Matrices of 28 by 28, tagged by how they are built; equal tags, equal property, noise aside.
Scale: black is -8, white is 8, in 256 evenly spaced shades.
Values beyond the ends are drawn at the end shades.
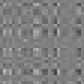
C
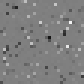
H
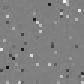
H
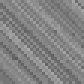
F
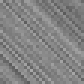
F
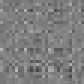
C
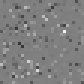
H
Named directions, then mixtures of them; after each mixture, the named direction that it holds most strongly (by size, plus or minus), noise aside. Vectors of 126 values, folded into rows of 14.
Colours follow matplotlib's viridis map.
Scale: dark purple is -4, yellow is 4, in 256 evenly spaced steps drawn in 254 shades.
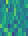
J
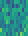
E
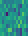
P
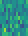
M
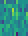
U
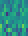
P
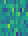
U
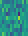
P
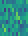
M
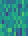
P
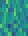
J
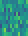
M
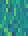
J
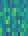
M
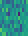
E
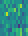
P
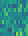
P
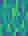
U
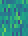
M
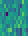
P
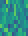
J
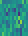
P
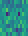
P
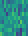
P
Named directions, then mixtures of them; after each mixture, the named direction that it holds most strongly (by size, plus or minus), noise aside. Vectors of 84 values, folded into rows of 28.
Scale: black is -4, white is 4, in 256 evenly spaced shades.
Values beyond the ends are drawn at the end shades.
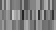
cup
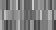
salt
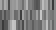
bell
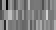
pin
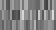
cup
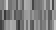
salt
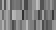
cup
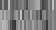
bell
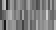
pin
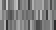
pin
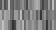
bell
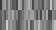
salt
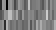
pin
